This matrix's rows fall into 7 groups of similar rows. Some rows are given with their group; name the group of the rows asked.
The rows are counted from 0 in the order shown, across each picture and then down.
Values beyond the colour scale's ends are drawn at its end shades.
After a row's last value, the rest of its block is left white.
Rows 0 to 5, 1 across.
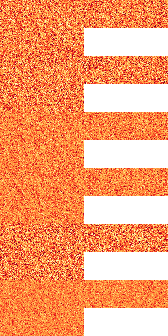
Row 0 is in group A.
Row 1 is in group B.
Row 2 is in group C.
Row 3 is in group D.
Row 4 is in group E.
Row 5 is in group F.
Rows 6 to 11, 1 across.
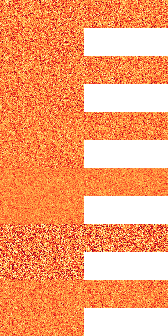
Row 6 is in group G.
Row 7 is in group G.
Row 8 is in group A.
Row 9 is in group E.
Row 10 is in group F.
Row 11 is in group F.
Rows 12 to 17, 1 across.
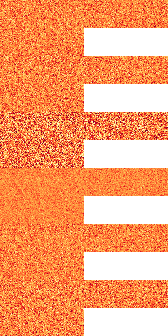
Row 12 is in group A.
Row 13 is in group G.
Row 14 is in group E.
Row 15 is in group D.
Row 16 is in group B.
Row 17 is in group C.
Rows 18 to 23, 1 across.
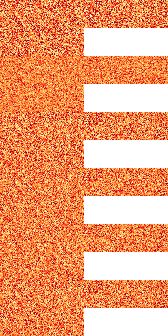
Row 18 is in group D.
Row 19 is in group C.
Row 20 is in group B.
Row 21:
B
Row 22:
A
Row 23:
B
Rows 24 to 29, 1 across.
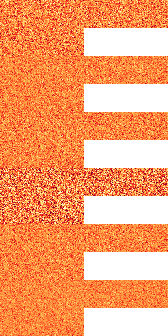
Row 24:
G
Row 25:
E
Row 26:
A
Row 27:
A
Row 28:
E
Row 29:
A
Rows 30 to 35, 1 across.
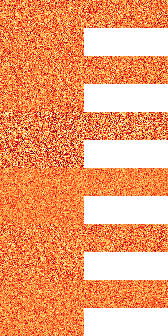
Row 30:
B
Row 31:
A
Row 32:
G
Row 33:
G
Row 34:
A
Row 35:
C
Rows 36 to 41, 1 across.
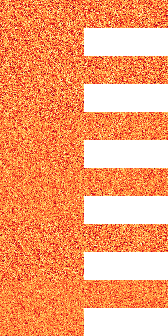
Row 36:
E
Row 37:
A
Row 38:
G
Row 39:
F
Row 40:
D
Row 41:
C
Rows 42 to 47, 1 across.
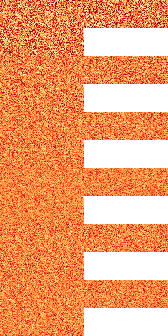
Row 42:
B
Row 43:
C
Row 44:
F
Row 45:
C
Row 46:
B
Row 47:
A
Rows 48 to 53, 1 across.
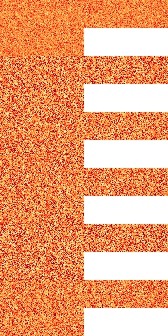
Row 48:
B
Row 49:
F
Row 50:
G
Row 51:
A
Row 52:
A
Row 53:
F
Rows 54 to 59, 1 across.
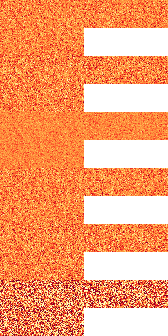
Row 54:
A
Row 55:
B
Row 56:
D
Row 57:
F
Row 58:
E
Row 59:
E
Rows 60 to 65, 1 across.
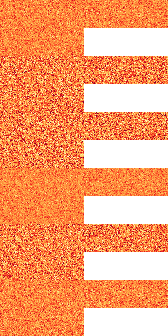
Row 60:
E
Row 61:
A
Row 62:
C
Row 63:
B
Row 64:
B
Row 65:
E
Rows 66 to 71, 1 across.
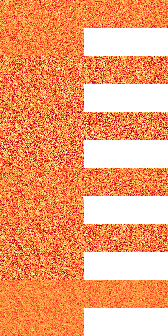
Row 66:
G
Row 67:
F
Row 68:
B
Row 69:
C
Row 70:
D
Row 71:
D
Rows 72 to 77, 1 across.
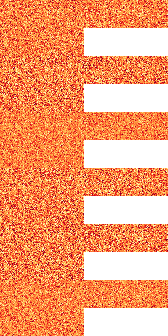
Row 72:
E
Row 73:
B
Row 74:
B
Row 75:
G
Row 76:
E
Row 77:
G
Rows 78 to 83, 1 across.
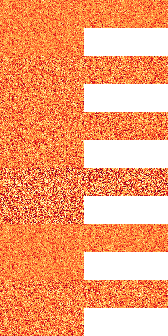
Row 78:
F
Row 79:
F
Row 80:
C
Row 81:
B
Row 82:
F
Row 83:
E
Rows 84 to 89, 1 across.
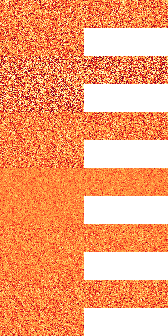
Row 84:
G
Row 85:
A
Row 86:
A
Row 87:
F
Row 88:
E
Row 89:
D
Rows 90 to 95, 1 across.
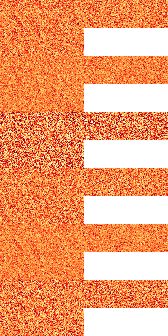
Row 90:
D
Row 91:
A
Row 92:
E
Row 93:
G
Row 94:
D
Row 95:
C
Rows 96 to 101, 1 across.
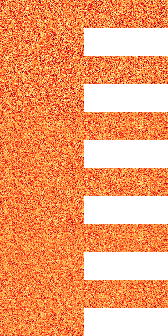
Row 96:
A
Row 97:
G
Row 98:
E
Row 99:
E
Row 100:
E
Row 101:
A
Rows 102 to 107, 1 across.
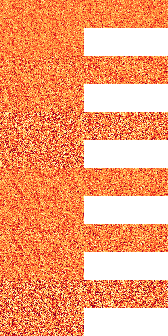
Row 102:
F
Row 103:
E
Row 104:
G
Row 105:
D
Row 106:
D
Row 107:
F
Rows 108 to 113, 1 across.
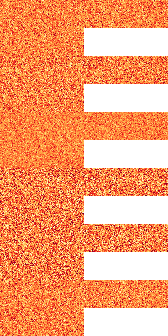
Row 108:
F
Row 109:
B
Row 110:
A
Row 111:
E
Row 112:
G
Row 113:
G
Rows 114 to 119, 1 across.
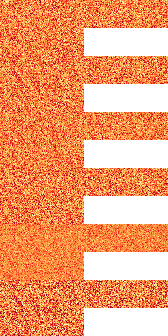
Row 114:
G
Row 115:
D
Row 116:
F
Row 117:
E
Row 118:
B
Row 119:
D
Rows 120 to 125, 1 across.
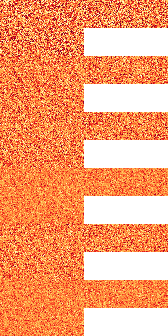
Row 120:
G
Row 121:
D
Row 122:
B
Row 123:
A
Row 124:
B
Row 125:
E
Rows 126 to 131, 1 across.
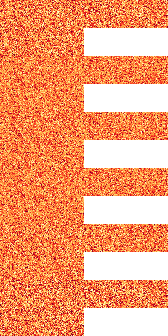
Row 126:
E
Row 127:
C
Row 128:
D
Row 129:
C
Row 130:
F
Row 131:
E
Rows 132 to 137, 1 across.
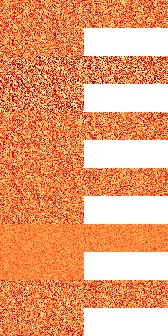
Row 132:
F
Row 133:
F
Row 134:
F
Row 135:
D
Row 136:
E
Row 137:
A
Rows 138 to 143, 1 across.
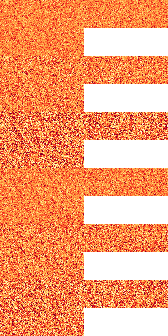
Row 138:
G
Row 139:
G
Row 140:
D
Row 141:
A
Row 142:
C
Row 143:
F
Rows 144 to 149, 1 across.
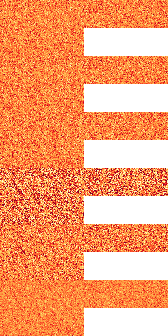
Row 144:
B
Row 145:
B
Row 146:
F
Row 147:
D
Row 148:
C
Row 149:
A
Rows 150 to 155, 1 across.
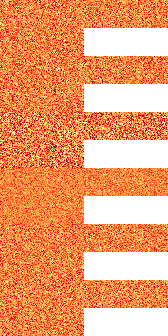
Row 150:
G
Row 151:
F
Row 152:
A
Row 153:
E
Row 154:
E
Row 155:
G
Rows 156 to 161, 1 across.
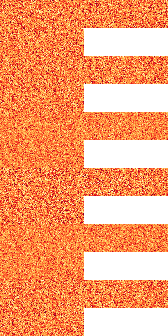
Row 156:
C
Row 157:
F
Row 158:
G
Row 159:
G
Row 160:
A
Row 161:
F
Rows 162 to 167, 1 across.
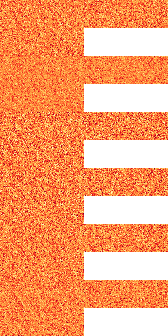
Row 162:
A
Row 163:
F
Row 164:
B
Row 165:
F
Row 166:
F
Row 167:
D
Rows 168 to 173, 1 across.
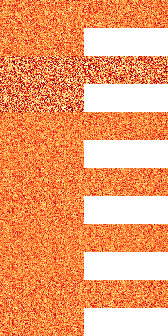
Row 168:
B
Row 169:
E
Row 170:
C
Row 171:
F
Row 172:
F
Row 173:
F
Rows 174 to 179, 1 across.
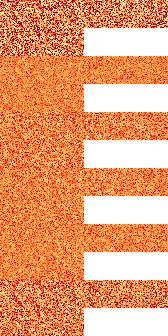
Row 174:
D
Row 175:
B
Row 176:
E
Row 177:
F
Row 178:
A
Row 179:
D
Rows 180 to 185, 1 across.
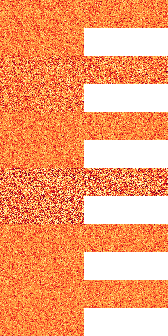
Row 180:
D
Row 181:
E
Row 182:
F
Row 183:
E
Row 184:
F
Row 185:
G
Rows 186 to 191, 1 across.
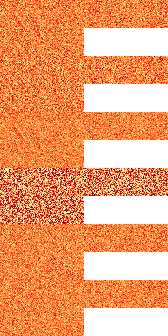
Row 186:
D
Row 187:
F
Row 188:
D
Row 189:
G
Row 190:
A
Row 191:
F
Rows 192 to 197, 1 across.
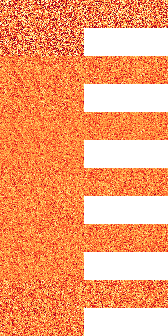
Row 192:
G
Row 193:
D
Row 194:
D
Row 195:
A
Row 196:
C
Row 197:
F
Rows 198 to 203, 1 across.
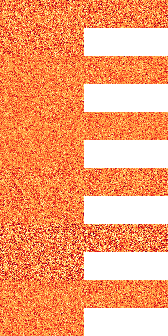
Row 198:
B
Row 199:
E
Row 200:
G
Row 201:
D
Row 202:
E
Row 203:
B
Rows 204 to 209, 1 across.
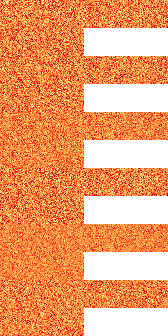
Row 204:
G
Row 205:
D
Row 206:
F
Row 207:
G
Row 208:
F
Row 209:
A
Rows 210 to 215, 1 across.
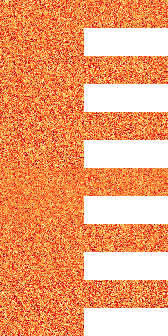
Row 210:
G
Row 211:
E
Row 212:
C
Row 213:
E
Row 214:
F
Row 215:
D
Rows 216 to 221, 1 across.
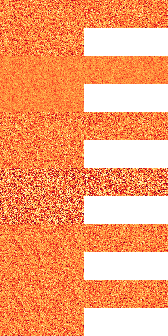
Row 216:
E
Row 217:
F
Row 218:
B
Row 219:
E
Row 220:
D
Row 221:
D
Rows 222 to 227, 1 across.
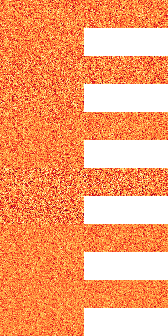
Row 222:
E
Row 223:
F
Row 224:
G
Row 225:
G
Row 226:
A
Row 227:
A
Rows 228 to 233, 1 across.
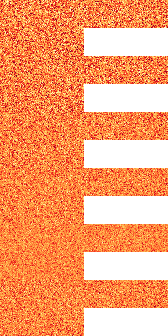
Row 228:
G
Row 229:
E
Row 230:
F
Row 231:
B
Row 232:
G
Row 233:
A
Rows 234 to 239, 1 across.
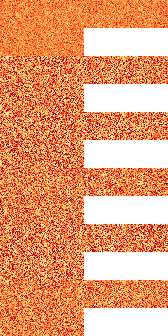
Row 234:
B
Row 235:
G
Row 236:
G
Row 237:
E
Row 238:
F
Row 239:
G
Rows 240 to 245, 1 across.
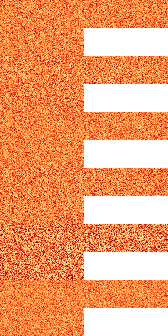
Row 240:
C
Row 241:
G
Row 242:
E
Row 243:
F
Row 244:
E
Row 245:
E
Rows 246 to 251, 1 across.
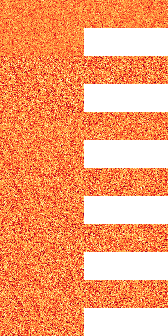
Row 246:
F
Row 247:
A
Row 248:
B
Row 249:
D
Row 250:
E
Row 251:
D
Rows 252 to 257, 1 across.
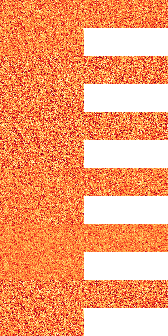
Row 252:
C
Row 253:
A
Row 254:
D
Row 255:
E
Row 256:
E
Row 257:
C
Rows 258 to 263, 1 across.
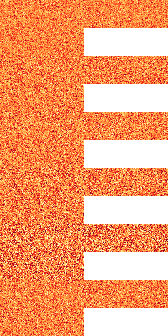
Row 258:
G
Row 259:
C
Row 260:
G
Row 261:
D
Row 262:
B
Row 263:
B
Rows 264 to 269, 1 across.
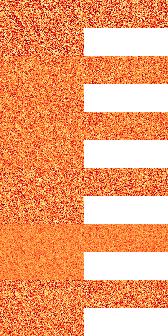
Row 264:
D
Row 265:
G
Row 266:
B
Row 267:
C
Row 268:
C
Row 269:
B
